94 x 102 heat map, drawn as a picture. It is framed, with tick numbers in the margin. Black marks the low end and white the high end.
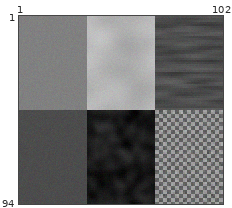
The table splits into 2 rows of 3 panels. Panel 1,1: middling, flat. Panel 1,2: high, smooth, faint in contrast. Panel 1,3: low, streaked across, faint in contrast. Panel 2,1: low, flat. Panel 2,2: very low, blotchy, faint in contrast. Panel 2,3: middling, checkered, strong in contrast.
